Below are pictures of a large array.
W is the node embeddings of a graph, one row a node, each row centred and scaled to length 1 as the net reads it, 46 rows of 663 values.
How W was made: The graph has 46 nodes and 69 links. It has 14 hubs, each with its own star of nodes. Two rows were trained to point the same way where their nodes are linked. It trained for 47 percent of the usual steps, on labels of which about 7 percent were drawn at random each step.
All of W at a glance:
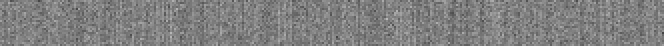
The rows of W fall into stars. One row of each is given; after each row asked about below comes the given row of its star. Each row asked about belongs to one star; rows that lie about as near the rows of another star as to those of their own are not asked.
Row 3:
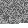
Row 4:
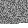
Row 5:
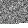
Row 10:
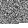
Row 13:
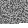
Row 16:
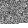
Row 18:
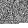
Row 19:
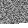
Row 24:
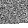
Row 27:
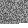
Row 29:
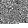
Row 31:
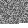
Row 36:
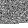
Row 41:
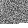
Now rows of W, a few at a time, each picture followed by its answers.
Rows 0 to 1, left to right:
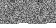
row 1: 4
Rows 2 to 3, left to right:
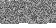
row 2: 41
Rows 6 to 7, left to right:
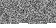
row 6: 3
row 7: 27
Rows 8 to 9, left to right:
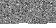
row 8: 36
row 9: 29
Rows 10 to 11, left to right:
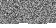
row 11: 19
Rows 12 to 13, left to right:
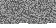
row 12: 41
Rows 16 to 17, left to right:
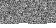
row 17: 31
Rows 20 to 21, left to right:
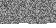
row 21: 10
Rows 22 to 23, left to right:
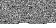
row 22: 29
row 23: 4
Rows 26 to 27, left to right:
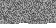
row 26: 16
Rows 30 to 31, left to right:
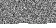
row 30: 4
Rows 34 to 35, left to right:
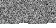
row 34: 24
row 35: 41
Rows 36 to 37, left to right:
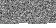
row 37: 19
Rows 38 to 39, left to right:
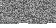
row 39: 29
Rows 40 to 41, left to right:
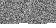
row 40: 27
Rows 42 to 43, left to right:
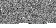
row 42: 13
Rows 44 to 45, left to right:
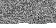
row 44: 36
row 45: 10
